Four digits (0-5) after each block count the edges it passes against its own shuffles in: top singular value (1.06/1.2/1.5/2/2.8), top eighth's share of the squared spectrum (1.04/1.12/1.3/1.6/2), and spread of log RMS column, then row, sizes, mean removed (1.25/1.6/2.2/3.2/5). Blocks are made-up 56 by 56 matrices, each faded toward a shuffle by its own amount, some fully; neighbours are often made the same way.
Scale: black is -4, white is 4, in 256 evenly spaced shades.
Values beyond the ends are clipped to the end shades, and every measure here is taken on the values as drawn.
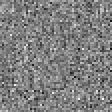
3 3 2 1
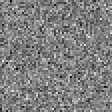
0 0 0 0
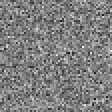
0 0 0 0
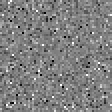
0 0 0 0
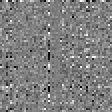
2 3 3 2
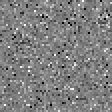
0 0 0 0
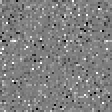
2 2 0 0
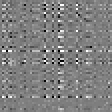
5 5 3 3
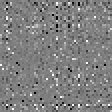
4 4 2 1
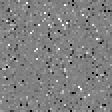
2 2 0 0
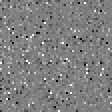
1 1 0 0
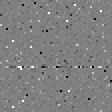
3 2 0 0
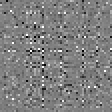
4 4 2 2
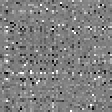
4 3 2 2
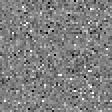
2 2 0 0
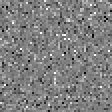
0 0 0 0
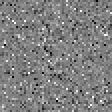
3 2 0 0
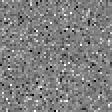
1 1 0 0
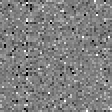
3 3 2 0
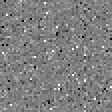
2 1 0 0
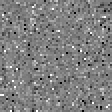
2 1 0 0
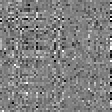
4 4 3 2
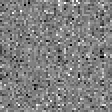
3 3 2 1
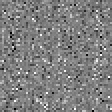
2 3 2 1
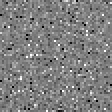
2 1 0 0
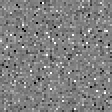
0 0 0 0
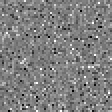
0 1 0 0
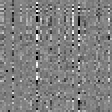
4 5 3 2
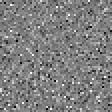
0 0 0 0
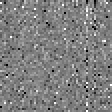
3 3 2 0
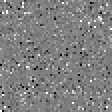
2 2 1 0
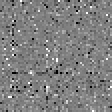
3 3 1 1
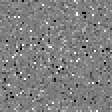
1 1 0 0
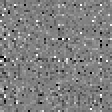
3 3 1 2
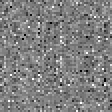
4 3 1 1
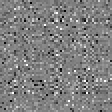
4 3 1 2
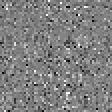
3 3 2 2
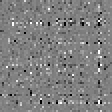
4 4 2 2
